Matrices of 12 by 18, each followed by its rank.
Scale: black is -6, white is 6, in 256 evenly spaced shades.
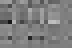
two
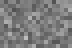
full rank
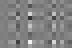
one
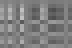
one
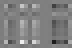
one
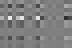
one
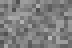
full rank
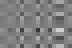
one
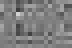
two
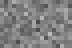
full rank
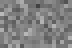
full rank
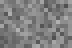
full rank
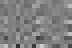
two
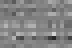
two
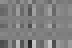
one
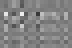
two
